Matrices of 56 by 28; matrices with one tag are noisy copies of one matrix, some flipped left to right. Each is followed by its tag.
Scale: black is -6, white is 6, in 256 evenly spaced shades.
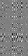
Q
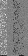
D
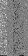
D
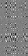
Q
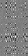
Q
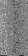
D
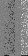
D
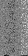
D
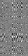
Q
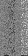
D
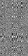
Q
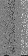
D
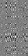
Q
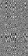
Q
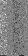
D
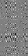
Q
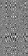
Q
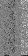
D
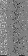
D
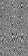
Q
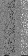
D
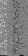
D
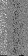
D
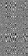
Q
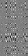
Q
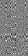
Q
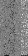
D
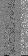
D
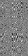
Q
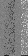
D
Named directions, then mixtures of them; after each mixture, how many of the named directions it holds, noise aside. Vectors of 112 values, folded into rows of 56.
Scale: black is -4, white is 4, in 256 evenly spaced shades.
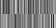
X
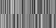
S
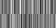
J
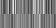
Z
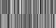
two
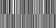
two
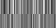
two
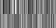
three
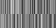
one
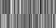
three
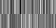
one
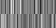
two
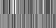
three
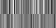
two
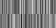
two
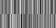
one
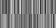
two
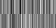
one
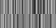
two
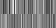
three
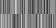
three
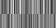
two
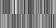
three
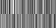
two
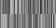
three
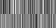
three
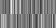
three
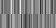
one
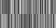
two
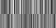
two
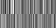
three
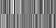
three
